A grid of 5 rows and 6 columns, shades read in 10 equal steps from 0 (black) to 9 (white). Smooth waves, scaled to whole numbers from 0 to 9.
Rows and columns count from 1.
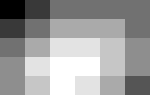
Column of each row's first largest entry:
3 3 3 3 3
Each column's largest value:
5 8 9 9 7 5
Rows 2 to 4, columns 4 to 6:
6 6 4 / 8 7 5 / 9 7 5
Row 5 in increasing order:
3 5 6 7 8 9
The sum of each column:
16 27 36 35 30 21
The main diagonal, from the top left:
0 4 8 9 6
